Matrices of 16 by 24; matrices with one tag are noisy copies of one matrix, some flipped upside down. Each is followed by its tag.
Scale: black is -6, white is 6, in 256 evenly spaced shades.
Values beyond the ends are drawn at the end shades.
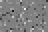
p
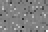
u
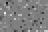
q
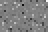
u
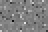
p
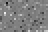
q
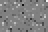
u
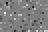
q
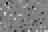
q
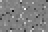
p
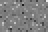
u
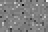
u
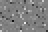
p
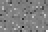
u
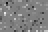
q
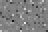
p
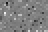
q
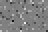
p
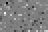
q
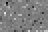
q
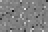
p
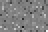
u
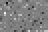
q
